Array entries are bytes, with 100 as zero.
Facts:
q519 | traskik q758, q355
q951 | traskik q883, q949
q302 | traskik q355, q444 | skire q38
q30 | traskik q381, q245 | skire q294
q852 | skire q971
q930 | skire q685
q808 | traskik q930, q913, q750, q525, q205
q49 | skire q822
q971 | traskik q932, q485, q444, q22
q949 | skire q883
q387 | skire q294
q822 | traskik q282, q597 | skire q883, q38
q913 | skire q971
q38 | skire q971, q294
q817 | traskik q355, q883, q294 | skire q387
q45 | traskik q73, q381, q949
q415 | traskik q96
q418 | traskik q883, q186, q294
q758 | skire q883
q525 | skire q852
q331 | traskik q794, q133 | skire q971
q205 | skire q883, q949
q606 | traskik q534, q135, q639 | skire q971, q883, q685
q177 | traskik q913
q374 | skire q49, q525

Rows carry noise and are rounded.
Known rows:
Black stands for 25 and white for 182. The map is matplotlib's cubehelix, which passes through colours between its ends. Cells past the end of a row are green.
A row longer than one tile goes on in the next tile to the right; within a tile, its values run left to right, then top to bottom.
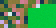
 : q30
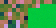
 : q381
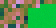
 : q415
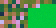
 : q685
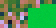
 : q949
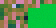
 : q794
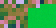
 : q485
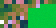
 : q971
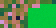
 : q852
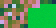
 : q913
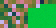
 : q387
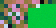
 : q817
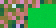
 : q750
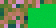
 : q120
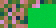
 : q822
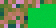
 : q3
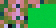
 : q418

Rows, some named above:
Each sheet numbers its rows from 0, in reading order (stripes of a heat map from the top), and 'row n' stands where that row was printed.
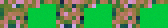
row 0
q96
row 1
q45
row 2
q415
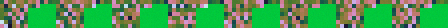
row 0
q294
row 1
q387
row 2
q525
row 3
q930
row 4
q758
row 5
q49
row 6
q519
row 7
q808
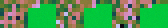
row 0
q331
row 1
q38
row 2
q418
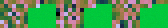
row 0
q387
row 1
q606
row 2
q355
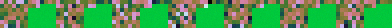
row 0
q444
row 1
q374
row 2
q205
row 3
q817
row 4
q45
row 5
q415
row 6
q186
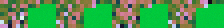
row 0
q883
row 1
q38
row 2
q951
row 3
q302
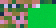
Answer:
q930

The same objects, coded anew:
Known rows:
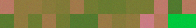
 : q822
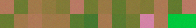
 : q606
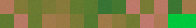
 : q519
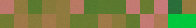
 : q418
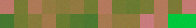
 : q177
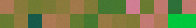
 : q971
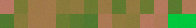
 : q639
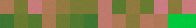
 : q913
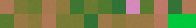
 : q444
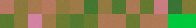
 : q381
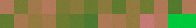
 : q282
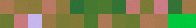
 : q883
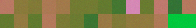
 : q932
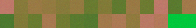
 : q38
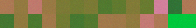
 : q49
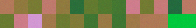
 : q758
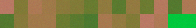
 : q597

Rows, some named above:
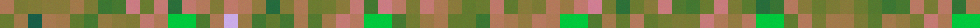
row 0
q971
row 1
q205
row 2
q750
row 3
q817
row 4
q519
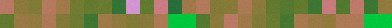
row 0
q355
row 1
q186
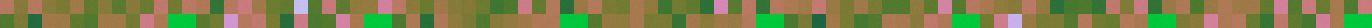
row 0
q331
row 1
q930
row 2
q302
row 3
q444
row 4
q374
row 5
q883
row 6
q685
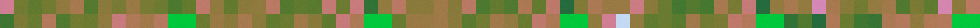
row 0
q387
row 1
q418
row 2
q951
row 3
q949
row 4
q525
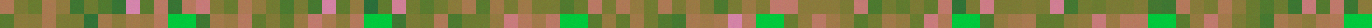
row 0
q444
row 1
q294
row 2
q387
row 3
q808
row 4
q45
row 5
q30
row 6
q186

